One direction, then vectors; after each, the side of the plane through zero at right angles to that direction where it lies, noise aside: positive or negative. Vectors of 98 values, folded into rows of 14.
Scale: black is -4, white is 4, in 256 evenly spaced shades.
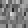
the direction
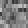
negative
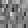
positive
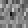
negative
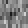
negative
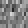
positive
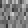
positive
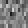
negative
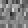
negative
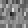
negative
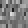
positive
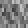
positive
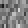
positive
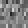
negative
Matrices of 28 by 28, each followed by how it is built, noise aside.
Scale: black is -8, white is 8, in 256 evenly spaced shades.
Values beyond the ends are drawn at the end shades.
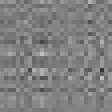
low rank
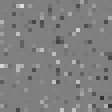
sparse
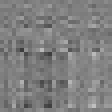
low rank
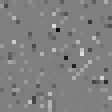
sparse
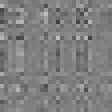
low rank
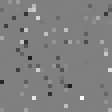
sparse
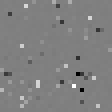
sparse
